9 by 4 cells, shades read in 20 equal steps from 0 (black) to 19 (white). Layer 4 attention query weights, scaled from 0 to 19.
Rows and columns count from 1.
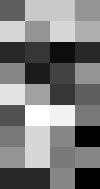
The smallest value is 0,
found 2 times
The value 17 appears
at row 5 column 1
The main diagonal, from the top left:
7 11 1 11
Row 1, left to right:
7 15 15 11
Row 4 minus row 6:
4 -17 -13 2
